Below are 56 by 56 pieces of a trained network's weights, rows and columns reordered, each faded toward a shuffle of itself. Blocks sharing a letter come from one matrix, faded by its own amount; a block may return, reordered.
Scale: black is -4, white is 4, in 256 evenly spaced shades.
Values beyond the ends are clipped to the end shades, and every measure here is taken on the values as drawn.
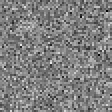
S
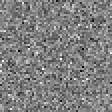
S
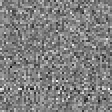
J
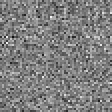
J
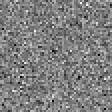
S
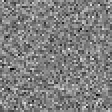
S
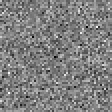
S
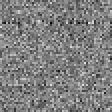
J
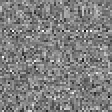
J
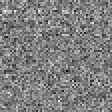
J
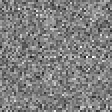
J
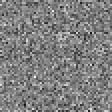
J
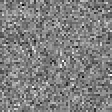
S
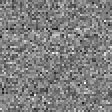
J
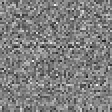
J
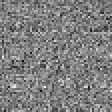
J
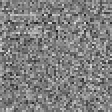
J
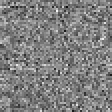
J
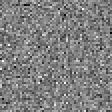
S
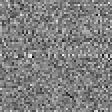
J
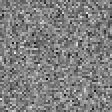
S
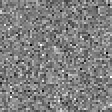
S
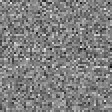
J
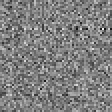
J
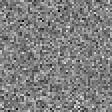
S
